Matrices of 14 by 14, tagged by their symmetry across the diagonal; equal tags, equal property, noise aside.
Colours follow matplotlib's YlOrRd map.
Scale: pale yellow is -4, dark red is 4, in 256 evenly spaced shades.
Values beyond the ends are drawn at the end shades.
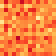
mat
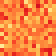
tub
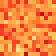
tub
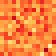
mat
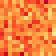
tub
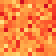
mat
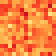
tub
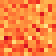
mat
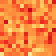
mat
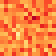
mat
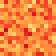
mat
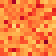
tub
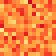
mat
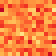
tub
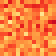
tub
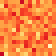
tub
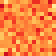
mat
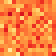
tub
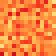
mat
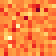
mat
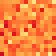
mat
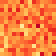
tub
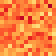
tub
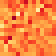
mat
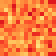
tub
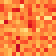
mat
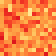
tub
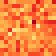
tub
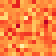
mat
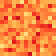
tub
